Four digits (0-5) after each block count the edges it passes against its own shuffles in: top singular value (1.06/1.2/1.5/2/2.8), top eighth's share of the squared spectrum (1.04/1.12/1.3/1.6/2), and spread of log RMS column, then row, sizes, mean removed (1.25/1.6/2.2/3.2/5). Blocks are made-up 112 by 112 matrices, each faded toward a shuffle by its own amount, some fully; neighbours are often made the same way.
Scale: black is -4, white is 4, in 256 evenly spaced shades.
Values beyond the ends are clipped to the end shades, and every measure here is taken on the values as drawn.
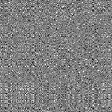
5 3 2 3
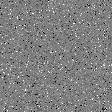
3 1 0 0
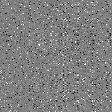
4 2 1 1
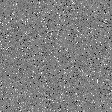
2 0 0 0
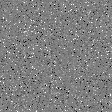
2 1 0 0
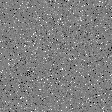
0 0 0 0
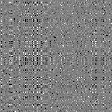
5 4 3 3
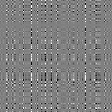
5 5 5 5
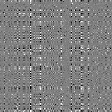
5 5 4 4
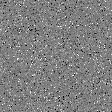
2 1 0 0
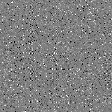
4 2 1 1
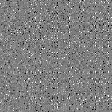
5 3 2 2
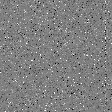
3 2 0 0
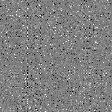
4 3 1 1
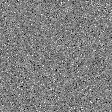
0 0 0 0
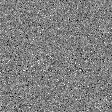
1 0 0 1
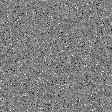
0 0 0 1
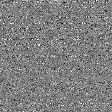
1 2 0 3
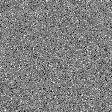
0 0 0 1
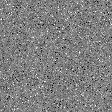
0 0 0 0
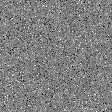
0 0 0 0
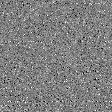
1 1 0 2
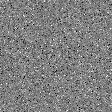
0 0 0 0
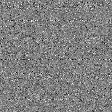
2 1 0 3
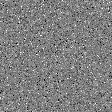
0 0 0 0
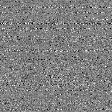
2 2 0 3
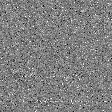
1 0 0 1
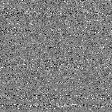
1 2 0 3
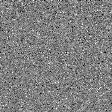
0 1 0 2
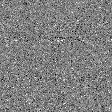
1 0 0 2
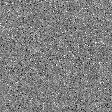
0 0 0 0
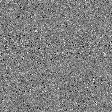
1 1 0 2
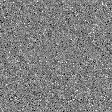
0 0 0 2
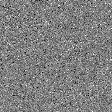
0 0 0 1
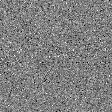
1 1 0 1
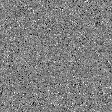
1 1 0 2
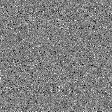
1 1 0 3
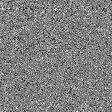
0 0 0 2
